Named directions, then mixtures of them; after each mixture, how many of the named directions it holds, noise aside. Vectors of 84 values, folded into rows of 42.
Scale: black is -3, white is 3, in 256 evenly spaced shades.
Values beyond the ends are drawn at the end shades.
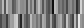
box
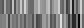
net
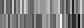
one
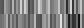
one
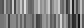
one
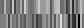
one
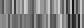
one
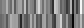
two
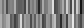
two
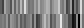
one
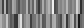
one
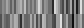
two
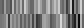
one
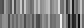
one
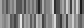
two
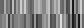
one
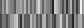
two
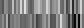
one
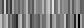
two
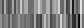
one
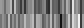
one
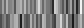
two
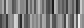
one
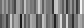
two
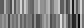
one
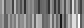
one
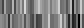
one
